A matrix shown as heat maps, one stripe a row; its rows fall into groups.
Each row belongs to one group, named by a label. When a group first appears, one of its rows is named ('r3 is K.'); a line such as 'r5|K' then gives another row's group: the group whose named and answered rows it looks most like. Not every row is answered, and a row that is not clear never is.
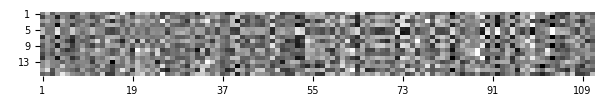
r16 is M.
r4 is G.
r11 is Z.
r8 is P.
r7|G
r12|G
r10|Z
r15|Z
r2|G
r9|G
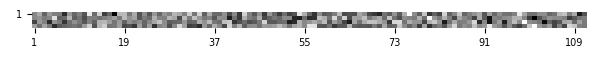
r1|P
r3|G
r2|M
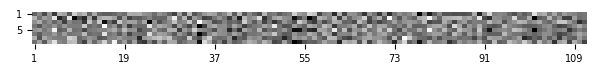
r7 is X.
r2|M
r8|M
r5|M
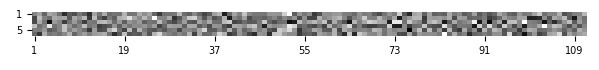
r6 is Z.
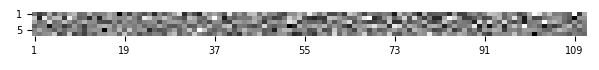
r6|M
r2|X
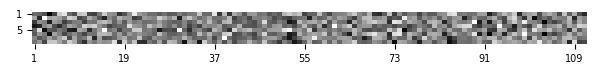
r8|M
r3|G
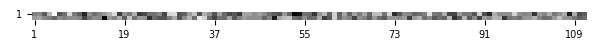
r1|M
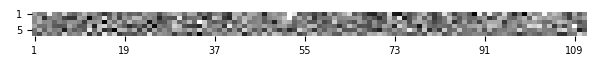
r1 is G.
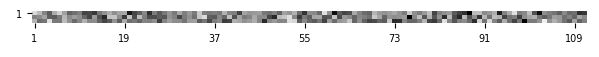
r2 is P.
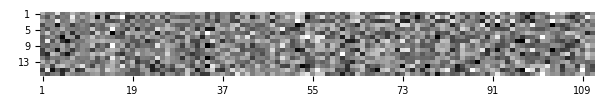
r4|G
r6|P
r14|M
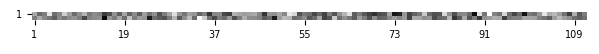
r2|P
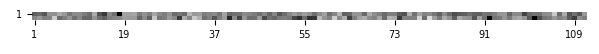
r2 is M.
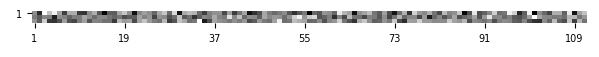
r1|X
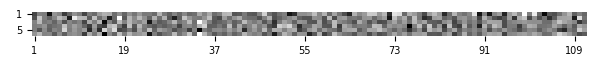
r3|P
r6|P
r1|G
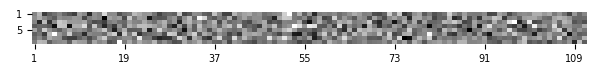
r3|X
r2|P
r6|M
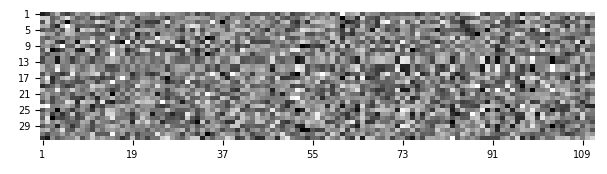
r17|Z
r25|G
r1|Z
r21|P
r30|M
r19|Z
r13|G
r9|M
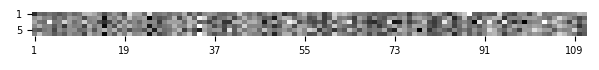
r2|P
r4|P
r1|Z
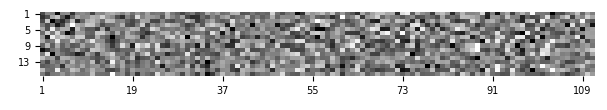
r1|G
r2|Z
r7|X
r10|Z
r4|X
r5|X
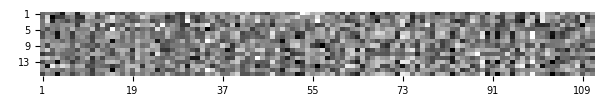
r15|P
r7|G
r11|Z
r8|P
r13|G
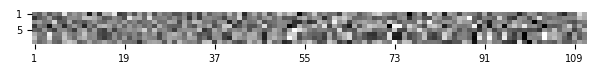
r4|G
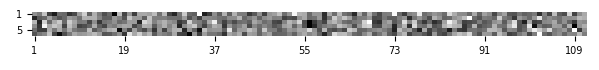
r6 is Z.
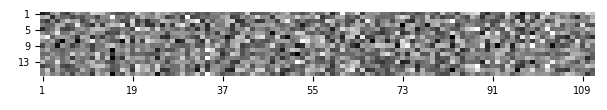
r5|Z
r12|P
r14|Z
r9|G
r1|Z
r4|M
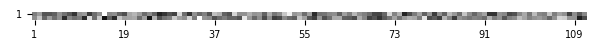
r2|P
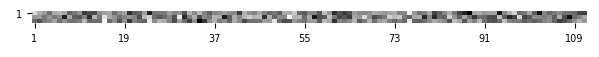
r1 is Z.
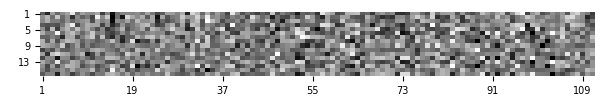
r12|G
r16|G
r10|Z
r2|P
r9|M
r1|X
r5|X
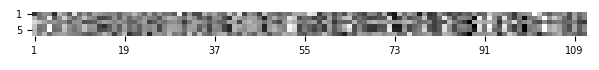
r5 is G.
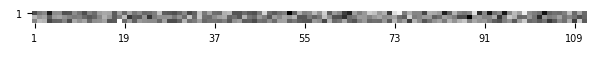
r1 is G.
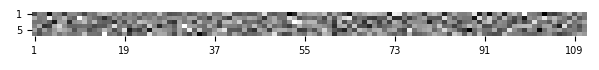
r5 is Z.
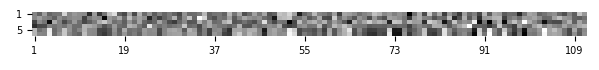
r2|P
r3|G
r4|Z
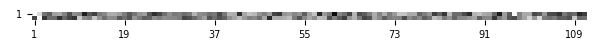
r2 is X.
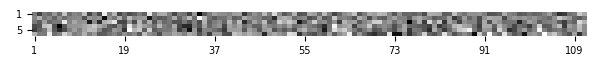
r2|P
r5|Z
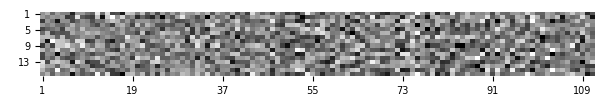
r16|P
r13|X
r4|P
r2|M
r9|M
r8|X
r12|Z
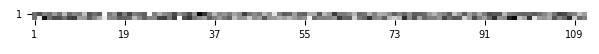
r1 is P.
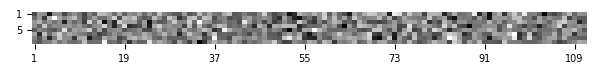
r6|X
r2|M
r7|X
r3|P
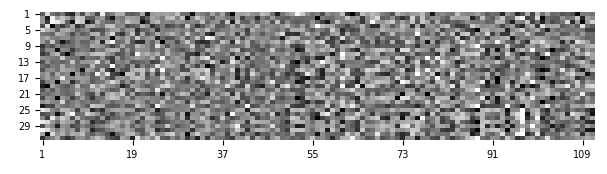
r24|Z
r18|G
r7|P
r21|M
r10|G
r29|G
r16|P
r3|X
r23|M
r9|Z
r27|X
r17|M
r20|Z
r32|Z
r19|Z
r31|X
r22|G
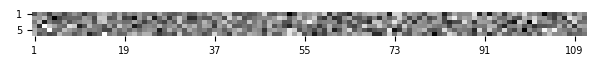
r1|G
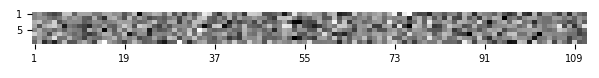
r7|M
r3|M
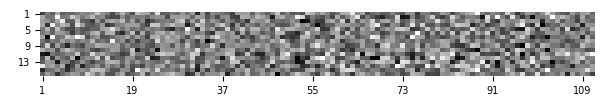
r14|M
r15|Z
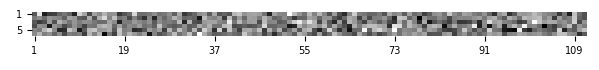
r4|G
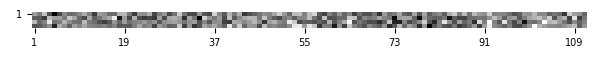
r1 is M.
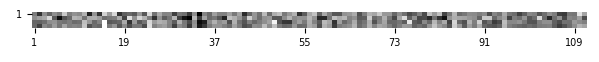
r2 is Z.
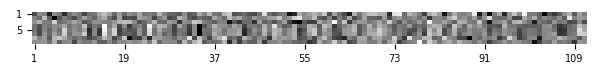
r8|M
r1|G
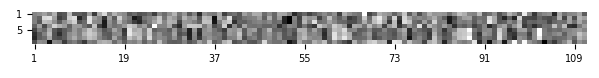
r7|Z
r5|Z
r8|G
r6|Z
